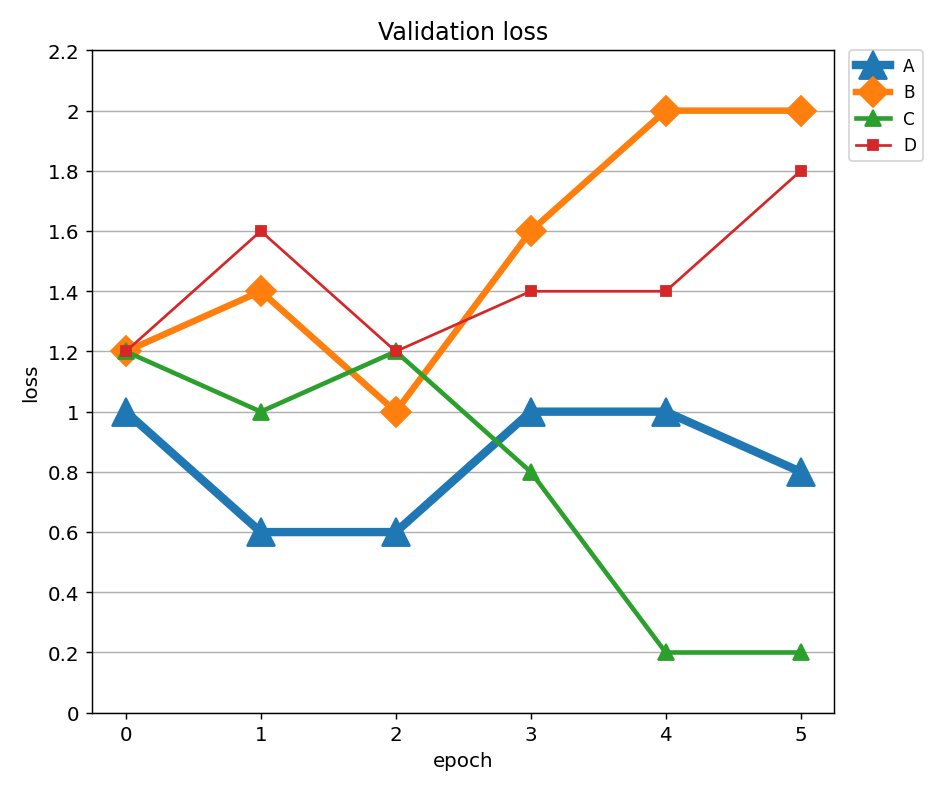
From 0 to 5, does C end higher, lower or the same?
lower
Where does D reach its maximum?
5
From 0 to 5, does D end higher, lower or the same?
higher
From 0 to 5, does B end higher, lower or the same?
higher
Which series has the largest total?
B
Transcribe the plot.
Title: Validation loss
x-axis: epoch, ticks 0 1 2 3 4 5
y-axis: loss, ticks 0 0.2 0.4 0.6 0.8 1 1.2 1.4 1.6 1.8 2 2.2
Legend: A, B, C, D
Values:
A: 1 0.6 0.6 1 1 0.8
B: 1.2 1.4 1 1.6 2 2
C: 1.2 1 1.2 0.8 0.2 0.2
D: 1.2 1.6 1.2 1.4 1.4 1.8
